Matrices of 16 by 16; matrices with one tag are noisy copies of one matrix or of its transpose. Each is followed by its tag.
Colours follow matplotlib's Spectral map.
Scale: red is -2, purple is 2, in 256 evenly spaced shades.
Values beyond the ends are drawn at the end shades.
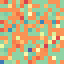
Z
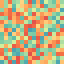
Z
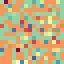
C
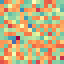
C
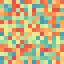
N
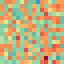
C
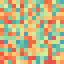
N
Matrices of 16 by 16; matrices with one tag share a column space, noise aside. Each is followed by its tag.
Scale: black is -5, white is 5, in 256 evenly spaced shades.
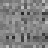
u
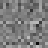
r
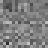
r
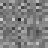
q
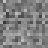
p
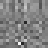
r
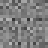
q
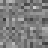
q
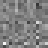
r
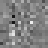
p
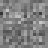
p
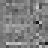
r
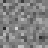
u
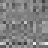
r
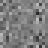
u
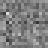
p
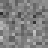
p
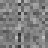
u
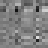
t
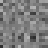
u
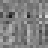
p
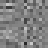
q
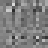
t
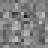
p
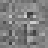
p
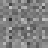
q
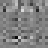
t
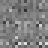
r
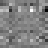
t
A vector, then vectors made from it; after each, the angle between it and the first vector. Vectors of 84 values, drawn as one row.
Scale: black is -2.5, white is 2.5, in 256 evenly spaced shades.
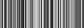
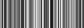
nearly parallel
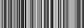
nearly parallel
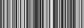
nearly opposite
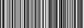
partly opposed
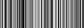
nearly parallel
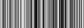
partly opposed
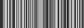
orthogonal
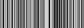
partly opposed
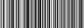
partly opposed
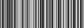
orthogonal
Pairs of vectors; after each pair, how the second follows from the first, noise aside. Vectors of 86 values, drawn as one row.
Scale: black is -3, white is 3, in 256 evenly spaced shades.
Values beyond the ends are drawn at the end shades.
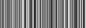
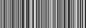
negated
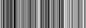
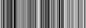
copied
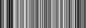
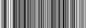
negated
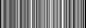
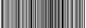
negated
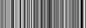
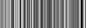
copied
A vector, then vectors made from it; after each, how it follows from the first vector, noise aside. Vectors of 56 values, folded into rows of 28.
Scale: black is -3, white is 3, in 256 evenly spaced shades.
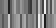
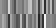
negated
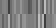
shrunk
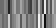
copied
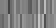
shrunk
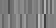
shrunk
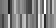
copied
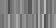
shrunk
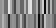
negated
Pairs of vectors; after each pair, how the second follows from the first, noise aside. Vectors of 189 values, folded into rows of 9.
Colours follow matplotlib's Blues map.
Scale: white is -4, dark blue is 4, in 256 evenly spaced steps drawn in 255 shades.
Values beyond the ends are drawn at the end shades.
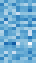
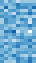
wrapped around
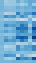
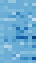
partly zeroed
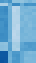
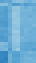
shrunk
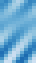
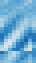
wrapped around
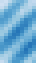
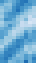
wrapped around
